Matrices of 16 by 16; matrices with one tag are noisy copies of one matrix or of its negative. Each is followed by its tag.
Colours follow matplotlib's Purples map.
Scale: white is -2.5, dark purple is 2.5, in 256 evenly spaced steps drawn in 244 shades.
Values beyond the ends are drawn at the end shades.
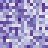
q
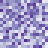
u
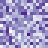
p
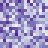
q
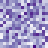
u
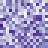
p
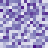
u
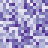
q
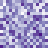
p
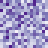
u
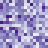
q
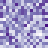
p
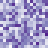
q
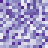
u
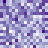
p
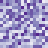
u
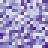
u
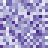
p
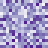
p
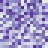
u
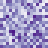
p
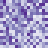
p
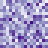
p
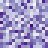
u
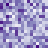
q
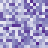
q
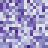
q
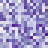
q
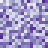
u
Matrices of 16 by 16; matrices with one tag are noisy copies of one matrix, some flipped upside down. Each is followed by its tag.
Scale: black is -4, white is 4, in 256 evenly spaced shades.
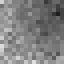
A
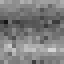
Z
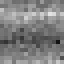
Z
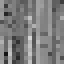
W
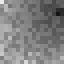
A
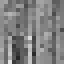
W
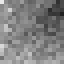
A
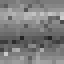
Z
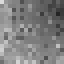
A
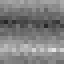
Z
